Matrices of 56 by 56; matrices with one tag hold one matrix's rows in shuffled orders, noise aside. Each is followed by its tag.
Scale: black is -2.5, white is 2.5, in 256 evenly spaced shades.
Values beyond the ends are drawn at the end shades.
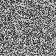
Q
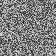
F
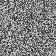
F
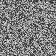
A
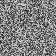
Q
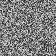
F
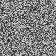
Q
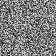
Q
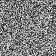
A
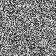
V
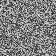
A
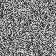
Q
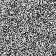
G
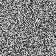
F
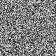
V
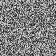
V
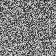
F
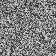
A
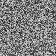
A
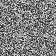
Q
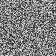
A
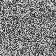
V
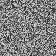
G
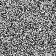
A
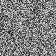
Q
